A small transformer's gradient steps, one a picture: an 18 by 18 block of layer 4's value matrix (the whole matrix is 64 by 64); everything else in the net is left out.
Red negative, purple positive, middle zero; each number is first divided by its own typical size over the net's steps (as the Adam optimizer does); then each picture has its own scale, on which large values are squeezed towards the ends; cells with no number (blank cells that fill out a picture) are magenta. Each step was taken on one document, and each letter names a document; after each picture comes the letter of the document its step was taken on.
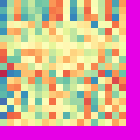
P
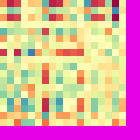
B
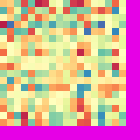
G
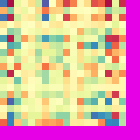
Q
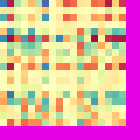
Q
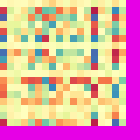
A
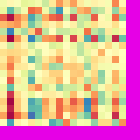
B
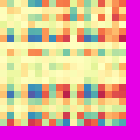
B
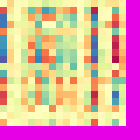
A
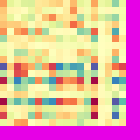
A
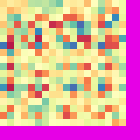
G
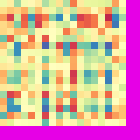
G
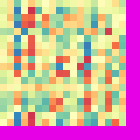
P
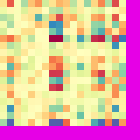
B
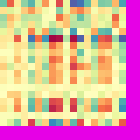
B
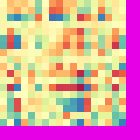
G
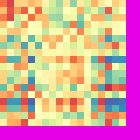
G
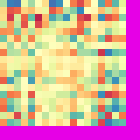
G
